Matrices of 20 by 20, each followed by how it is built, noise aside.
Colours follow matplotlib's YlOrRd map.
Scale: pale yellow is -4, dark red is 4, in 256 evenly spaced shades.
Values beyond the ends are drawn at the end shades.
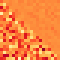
lower triangular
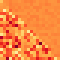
lower triangular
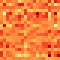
low rank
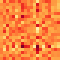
low rank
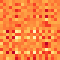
low rank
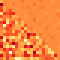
lower triangular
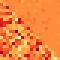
lower triangular
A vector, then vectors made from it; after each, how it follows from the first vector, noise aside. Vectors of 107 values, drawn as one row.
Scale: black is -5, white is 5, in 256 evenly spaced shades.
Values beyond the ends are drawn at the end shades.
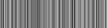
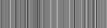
partly zeroed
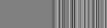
partly zeroed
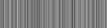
shrunk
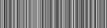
negated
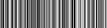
scaled up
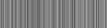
shrunk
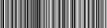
scaled up
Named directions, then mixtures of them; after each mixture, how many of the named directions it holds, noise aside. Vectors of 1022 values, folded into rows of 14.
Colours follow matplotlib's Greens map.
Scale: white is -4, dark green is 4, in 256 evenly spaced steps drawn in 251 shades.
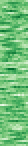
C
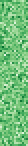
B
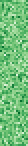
one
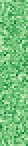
one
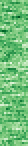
two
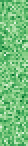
one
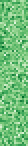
one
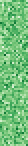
one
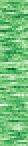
one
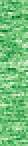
two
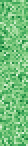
one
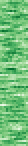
one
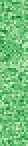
two
